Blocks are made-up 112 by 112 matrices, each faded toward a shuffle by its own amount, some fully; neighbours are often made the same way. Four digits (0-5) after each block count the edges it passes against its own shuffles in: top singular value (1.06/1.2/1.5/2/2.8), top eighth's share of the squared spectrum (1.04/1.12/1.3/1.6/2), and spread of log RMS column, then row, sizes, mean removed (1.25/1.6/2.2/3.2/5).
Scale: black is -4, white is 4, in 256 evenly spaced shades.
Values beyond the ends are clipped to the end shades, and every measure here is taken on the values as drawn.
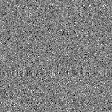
4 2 1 1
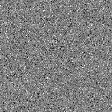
3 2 1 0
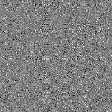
4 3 1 2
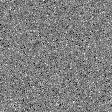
1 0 0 0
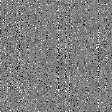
2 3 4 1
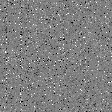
2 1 1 0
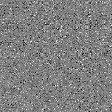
4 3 1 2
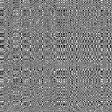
5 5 4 4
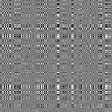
5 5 4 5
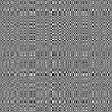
5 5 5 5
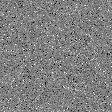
0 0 0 0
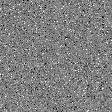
2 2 0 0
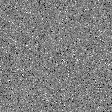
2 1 0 0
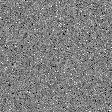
0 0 0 0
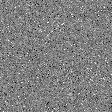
0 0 0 0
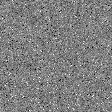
0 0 0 0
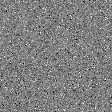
0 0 0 0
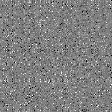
4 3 2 1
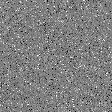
1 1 0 0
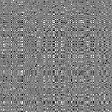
5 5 4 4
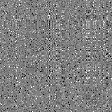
5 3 2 2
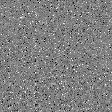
3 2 0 0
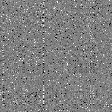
4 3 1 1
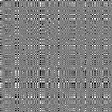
5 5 4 4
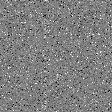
3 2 0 0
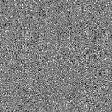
4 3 1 1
